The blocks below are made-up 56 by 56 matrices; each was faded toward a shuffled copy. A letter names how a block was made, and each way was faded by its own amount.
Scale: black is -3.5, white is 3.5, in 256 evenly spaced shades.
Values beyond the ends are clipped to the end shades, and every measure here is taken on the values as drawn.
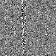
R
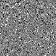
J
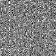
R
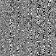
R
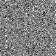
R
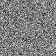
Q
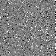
J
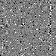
J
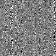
R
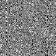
R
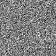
Q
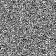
Q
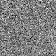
Q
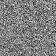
Q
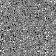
J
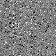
J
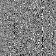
R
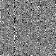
R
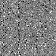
J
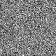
Q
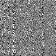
R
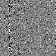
R
